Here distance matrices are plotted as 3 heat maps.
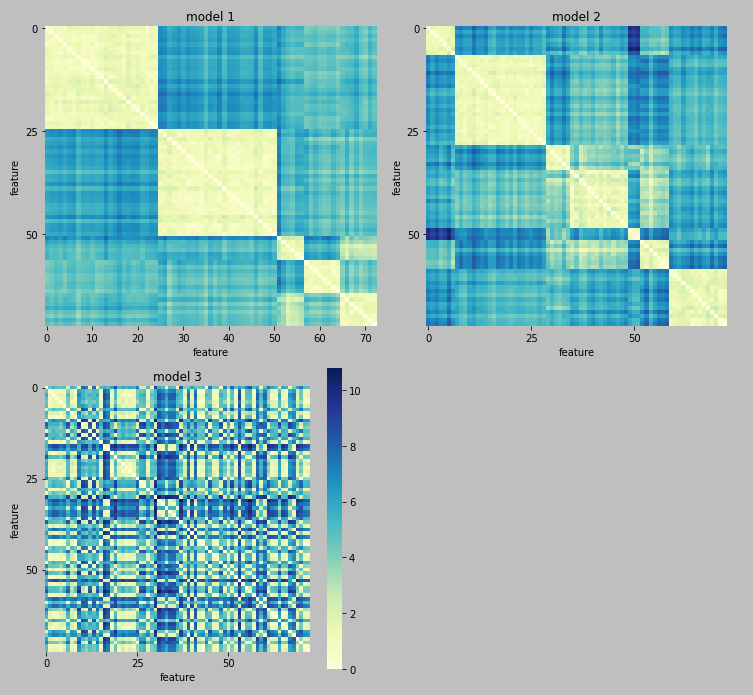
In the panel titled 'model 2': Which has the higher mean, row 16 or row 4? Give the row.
4
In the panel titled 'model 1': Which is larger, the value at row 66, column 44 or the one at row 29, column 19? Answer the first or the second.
the second
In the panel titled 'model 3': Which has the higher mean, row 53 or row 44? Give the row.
53
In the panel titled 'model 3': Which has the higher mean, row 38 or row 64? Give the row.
64
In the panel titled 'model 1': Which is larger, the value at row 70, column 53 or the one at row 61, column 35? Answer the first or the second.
the second
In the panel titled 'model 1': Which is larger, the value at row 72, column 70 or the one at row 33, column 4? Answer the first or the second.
the second
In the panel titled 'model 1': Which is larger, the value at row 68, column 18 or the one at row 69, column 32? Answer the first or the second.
the first
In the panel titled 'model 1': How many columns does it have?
73
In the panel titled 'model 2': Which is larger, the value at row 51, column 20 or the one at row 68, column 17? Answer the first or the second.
the first
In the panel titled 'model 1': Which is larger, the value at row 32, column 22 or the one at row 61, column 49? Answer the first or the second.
the first
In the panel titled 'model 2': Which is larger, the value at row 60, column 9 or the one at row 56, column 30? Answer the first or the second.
the first
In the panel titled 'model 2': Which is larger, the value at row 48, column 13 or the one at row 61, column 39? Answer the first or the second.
the second
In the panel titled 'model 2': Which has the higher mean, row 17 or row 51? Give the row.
51
